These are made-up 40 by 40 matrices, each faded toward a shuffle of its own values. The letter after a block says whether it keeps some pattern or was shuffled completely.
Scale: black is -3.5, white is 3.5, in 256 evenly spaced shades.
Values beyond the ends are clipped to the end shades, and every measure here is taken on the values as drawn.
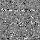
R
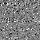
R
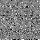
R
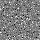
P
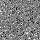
P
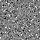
P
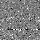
R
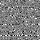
R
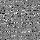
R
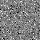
P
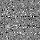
R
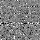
R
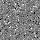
P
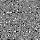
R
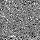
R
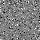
P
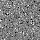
P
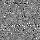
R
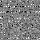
R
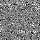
R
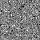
P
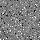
P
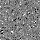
P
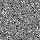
P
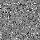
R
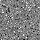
P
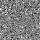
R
